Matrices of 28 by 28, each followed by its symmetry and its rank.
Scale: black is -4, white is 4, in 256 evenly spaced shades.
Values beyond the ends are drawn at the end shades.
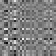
neither, rank two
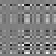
neither, rank one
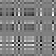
neither, rank one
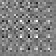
symmetric, rank three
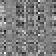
neither, rank three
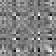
symmetric, rank three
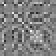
symmetric, rank three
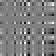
neither, rank one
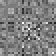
symmetric, rank three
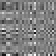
neither, rank two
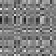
neither, rank two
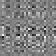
neither, rank three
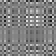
neither, rank one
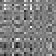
neither, rank three
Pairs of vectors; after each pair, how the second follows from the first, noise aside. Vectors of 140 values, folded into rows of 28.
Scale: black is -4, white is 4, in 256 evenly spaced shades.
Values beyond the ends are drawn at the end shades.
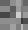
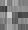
reversed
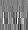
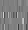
partly zeroed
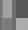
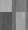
reversed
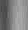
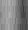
reversed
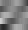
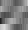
negated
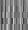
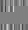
partly zeroed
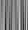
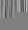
partly zeroed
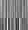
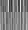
reversed
